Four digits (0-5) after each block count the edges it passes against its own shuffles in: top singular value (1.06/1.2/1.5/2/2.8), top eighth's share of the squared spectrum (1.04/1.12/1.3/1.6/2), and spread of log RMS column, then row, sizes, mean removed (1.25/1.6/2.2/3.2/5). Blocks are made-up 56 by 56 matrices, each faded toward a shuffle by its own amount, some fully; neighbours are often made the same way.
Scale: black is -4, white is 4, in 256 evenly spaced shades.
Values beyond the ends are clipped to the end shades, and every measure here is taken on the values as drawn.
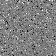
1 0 0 0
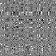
4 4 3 3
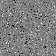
0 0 0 0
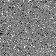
0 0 0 0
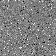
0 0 0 0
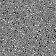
0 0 0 0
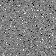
1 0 0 0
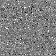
1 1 0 1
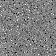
0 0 0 0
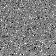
0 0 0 1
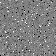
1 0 0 0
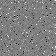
1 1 0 0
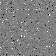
2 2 1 0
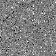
1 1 1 0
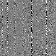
3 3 3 0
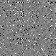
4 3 1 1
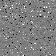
3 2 1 1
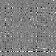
4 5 2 2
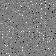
2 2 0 0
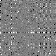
4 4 2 2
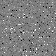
2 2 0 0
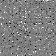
3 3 1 1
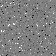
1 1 0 0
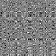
4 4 2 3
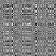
5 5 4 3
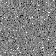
3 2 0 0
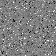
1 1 0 0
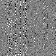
2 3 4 0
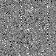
1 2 2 0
